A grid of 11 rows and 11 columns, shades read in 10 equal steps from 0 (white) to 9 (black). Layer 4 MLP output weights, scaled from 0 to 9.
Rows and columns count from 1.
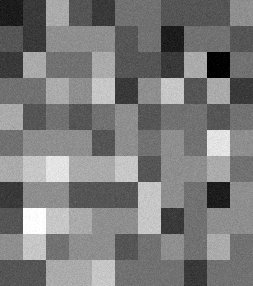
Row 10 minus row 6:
-1 -2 1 0 -2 2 0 0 0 2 1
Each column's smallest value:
3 0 1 3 2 2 2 2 3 1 4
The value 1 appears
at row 6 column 10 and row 7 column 3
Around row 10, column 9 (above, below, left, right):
5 7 4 3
